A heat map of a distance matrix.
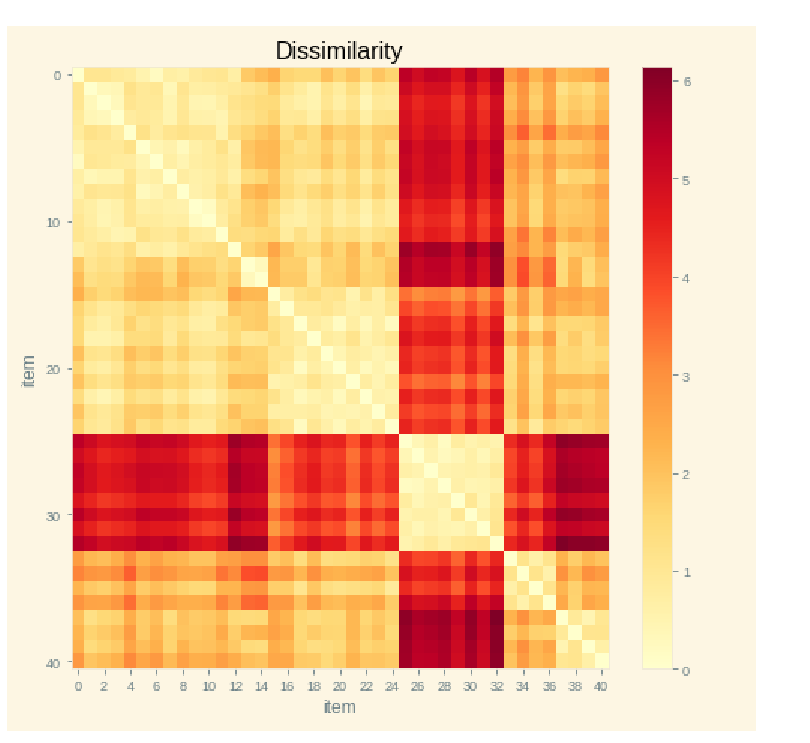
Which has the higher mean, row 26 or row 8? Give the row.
26
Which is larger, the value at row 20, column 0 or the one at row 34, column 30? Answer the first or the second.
the second
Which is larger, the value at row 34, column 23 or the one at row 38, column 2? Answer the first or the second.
the first
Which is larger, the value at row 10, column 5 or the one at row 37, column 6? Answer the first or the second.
the second
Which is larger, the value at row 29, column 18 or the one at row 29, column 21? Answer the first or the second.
the first
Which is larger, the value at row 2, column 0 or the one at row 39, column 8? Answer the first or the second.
the second
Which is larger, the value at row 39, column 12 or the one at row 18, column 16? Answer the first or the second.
the first
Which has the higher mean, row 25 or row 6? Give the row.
25
